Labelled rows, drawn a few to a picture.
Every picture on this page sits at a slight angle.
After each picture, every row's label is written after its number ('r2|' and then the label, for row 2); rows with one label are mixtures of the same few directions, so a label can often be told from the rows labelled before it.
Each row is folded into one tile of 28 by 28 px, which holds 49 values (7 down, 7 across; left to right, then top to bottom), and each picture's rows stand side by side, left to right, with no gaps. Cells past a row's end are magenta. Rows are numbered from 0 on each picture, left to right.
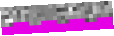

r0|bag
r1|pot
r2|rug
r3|pot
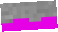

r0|bag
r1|pot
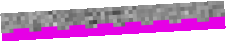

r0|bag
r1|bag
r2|pot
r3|bag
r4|rug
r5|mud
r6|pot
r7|mud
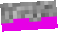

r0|mud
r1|mud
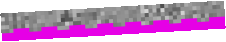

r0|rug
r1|pot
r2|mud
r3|mud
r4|rug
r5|bag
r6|mud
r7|mud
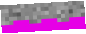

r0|pot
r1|pot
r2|mud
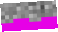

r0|mud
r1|rug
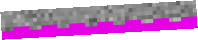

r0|bag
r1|bag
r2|bag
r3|bag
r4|mud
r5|bag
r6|bag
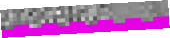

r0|pot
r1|rug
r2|rug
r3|mud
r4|mud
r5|pot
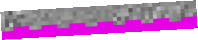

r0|mud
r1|bag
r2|mud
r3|bag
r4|mud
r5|mud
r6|mud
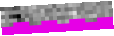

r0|pot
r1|rug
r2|pot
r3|bag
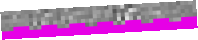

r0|rug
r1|mud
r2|mud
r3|pot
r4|mud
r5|pot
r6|bag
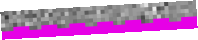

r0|rug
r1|bag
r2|pot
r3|rug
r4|pot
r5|rug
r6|pot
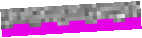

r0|pot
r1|rug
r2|pot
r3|mud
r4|bag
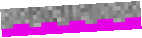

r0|bag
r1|bag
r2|rug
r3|rug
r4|bag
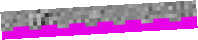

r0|mud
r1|mud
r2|rug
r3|mud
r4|mud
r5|pot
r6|rug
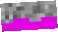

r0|mud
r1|mud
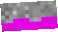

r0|mud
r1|bag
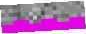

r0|pot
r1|mud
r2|bag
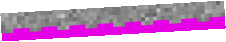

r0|rug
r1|pot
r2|rug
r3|mud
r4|rug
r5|mud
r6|rug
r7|pot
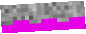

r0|rug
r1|rug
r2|pot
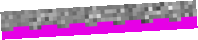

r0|pot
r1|pot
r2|pot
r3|mud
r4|pot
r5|pot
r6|rug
